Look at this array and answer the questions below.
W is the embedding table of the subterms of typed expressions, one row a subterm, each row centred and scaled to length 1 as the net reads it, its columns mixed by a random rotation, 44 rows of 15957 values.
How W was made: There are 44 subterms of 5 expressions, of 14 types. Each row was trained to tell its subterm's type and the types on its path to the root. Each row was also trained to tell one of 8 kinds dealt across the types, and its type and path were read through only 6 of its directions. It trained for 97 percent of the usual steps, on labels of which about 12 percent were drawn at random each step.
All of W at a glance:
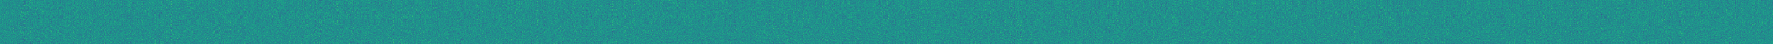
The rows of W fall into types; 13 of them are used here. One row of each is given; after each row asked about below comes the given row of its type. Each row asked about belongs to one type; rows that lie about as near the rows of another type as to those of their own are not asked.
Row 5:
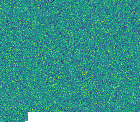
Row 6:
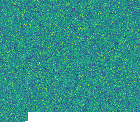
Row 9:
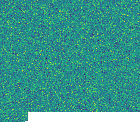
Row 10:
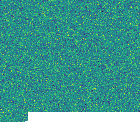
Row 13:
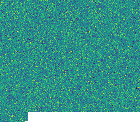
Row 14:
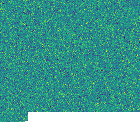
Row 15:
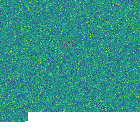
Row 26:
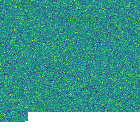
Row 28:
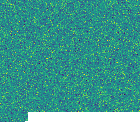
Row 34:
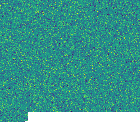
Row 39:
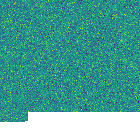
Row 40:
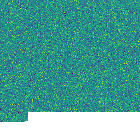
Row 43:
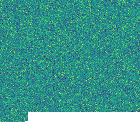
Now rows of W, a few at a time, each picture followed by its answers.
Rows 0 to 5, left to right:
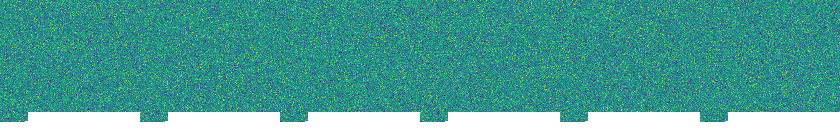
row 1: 6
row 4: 6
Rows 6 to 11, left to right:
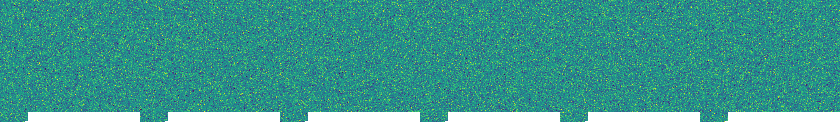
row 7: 26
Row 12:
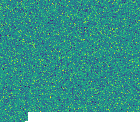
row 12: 13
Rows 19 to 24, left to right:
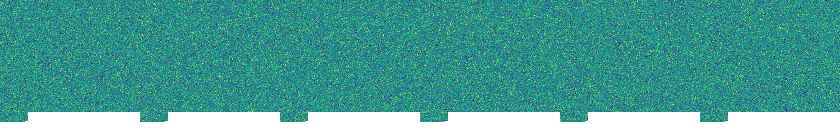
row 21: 10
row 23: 34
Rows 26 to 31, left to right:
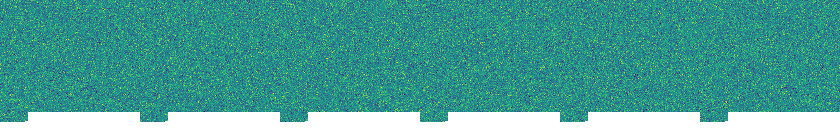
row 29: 10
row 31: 26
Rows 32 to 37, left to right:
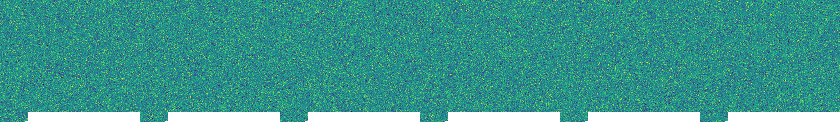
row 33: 13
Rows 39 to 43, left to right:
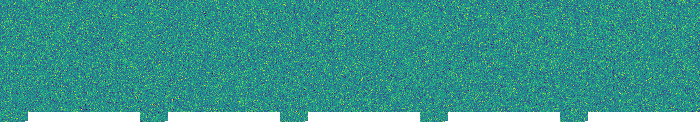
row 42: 10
